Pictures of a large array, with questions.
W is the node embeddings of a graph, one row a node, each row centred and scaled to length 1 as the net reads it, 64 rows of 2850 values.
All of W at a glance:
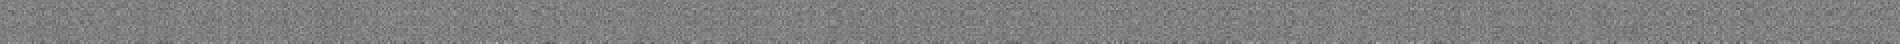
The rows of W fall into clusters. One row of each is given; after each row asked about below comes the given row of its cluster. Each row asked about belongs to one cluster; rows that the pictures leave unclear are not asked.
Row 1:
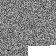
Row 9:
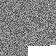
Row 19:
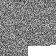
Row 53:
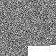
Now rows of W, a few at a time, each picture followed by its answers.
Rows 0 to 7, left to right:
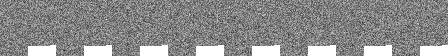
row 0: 19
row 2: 9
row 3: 53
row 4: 1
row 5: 53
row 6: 9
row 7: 19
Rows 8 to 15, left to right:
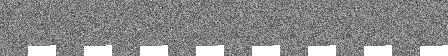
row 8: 53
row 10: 53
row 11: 53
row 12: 1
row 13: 1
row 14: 1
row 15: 19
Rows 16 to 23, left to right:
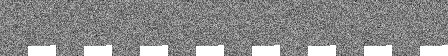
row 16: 19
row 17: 9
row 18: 53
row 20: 19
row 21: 53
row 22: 19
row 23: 19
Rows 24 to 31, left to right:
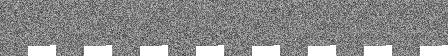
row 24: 9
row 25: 53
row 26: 1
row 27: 19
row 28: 1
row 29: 53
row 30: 53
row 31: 53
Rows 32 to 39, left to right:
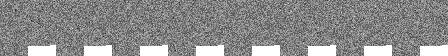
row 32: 9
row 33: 53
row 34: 9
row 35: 9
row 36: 53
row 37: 9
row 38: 1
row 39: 19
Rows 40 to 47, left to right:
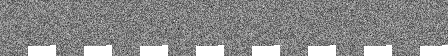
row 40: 19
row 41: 19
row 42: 9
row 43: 1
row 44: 1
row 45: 1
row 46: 9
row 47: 19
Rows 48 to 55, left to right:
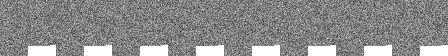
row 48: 19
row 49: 9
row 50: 19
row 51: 1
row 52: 9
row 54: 19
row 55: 53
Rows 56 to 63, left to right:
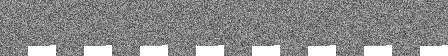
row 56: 19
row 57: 53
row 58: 19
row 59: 53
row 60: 1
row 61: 1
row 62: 19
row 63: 1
